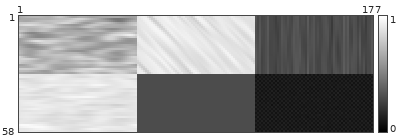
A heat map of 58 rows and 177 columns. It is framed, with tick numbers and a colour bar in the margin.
It is made of 2 by 3 panels. Panel 1,1: high, streaked across. Panel 1,2: very high, slanting down to the right, faint in contrast. Panel 1,3: low, streaked downward, faint in contrast. Panel 2,1: very high, streaked across, faint in contrast. Panel 2,2: low, flat. Panel 2,3: very low, checkered, faint in contrast.
